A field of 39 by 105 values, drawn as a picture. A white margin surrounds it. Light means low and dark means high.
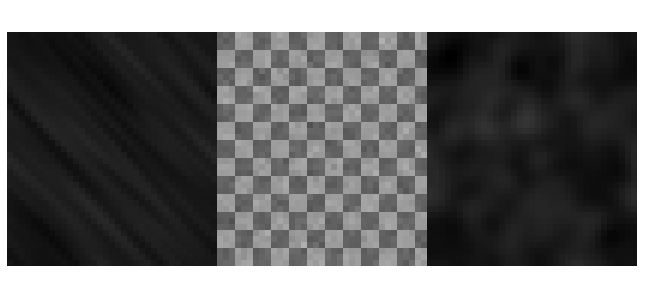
The table splits into one row of 3 panels. Panel 1,1: very high, slanting down to the right, faint in contrast. Panel 1,2: middling, checkered, strong in contrast. Panel 1,3: very high, blotchy, faint in contrast.
